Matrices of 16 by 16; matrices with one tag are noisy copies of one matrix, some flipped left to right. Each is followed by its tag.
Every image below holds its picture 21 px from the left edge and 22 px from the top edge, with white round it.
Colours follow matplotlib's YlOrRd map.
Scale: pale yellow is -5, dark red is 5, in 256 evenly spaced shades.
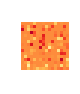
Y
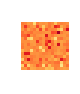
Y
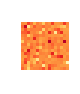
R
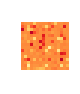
Y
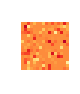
R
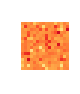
Y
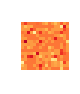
R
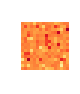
Y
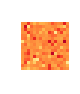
R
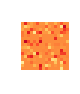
R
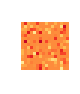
R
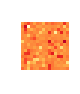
R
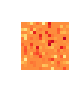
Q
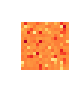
R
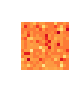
Y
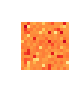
R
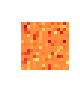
R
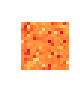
R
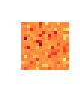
Q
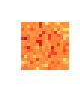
Q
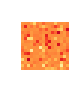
Y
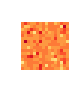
R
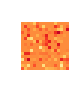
Y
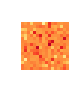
Q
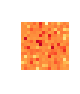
Q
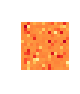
R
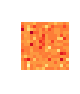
Y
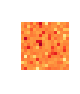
Q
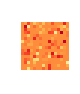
R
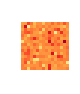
R
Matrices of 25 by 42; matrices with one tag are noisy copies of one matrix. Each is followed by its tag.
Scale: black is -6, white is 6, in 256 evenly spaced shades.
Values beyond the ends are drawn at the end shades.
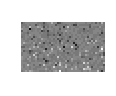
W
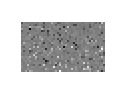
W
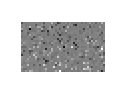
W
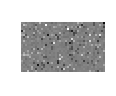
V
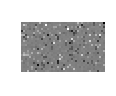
V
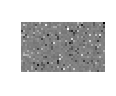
V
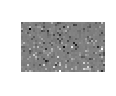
W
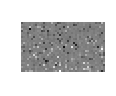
W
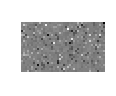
V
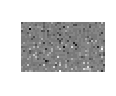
W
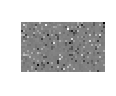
V
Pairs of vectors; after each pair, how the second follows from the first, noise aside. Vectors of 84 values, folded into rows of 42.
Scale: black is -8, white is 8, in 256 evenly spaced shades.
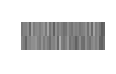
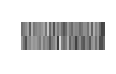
scaled up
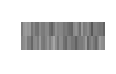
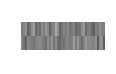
shuffled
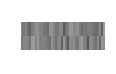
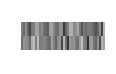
scaled up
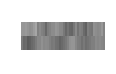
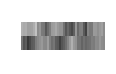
scaled up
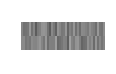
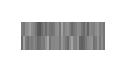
shuffled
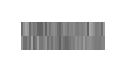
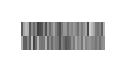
scaled up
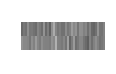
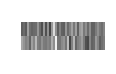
scaled up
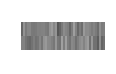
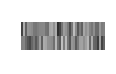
scaled up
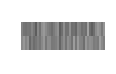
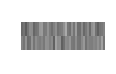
shuffled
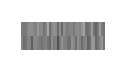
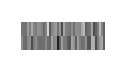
scaled up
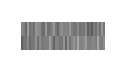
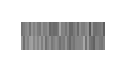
shuffled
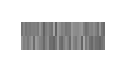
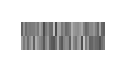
scaled up
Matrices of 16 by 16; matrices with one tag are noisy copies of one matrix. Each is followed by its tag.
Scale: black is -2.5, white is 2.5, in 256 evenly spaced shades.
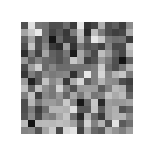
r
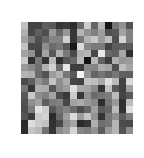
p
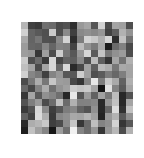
p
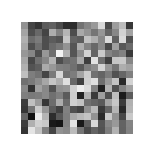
p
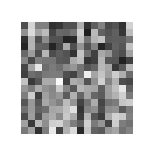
r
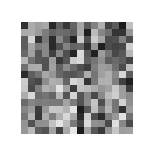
r
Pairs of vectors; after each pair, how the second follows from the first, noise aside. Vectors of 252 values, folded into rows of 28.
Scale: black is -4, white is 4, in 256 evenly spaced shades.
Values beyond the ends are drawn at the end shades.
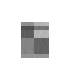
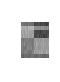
negated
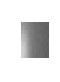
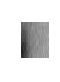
negated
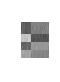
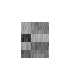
negated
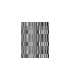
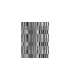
negated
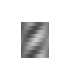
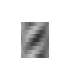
negated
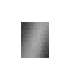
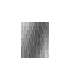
negated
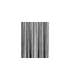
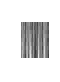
negated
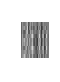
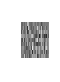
sign-scrambled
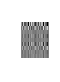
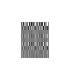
negated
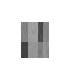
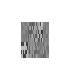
sign-scrambled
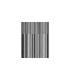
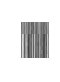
negated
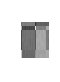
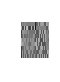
sign-scrambled
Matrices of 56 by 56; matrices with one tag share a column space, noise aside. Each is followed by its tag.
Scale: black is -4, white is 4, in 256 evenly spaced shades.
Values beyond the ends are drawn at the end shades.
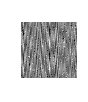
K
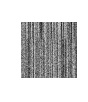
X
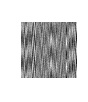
K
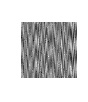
K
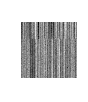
X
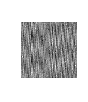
K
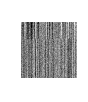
X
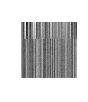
X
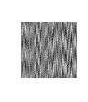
K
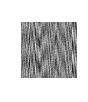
K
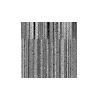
X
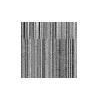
X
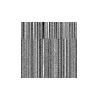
X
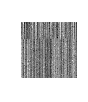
X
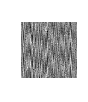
K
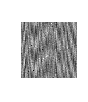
K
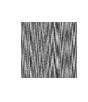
K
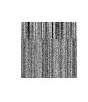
X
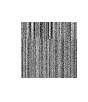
X
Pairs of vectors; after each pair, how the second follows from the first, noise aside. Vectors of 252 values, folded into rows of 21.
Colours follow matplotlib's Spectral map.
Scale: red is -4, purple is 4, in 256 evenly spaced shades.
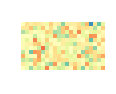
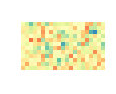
shuffled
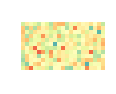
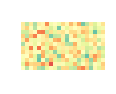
shuffled
